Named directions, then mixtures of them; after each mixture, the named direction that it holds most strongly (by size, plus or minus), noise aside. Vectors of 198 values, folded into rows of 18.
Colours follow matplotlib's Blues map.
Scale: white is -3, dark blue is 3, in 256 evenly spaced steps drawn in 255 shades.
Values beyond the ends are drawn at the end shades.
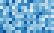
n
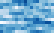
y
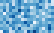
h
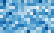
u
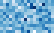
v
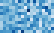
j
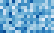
n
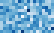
j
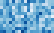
n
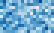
u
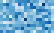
v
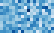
j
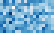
n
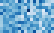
j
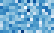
j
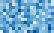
h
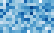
u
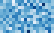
v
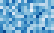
n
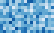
n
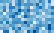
h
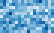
u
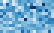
v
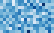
v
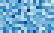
h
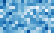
u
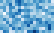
h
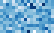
v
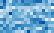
u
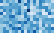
j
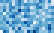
h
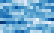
y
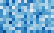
n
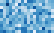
n
